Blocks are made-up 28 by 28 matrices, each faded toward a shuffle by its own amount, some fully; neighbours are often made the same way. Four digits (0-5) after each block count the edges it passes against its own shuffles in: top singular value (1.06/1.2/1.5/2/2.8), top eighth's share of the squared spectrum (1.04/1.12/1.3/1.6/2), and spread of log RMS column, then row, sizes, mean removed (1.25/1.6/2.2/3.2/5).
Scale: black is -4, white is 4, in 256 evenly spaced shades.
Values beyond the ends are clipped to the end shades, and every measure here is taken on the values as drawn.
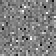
1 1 0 0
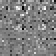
3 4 1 2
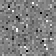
0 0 1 0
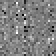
2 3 2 0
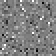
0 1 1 0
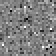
0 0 1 0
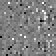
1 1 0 0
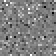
1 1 0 0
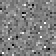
0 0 0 0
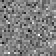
0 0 0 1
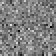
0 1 0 1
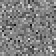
0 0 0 0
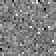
0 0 0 0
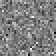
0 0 0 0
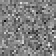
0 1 0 0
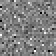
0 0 0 0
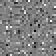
2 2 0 0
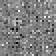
3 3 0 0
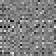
4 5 2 2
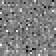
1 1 0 0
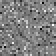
0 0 0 0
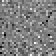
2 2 0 0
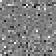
3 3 1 2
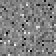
1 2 0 0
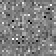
1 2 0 0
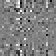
4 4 2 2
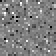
0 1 0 0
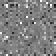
3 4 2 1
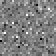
1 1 0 0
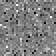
1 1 0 0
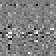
3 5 1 3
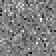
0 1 0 0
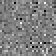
3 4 1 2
